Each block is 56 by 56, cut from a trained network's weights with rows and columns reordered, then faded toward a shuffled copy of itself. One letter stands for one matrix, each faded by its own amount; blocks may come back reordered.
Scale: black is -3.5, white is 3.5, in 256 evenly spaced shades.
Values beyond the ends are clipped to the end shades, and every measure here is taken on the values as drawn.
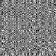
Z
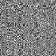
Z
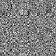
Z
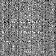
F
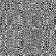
Z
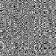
Z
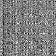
F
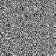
Z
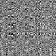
Z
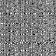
F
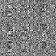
Z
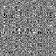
Z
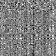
F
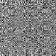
Z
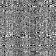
F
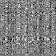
F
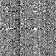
F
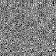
Z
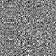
Z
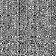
F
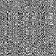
Z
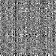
F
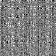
F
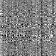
F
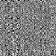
Z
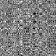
Z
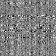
F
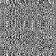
Z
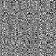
Z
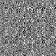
Z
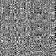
Z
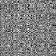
Z
